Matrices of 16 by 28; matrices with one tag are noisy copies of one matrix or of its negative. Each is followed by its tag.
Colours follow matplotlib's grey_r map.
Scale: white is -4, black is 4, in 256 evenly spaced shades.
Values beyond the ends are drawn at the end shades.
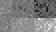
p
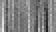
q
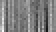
q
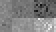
p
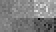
p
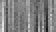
q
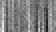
q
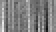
q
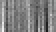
q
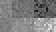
p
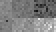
p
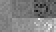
p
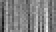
q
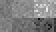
p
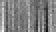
q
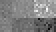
p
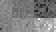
p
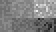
p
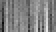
q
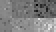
p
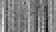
q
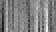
q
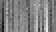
q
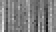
q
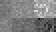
p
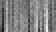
q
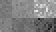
p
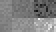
p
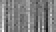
q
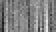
q
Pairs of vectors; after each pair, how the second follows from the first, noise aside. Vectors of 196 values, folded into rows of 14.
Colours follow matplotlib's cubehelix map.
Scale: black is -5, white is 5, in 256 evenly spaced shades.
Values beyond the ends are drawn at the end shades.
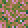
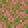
shrunk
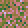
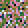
scaled up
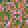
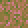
shrunk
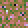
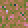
shrunk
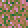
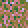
negated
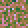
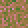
shrunk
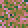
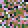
scaled up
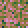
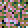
scaled up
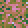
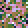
scaled up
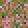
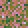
negated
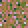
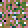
scaled up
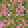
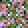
scaled up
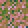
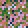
scaled up
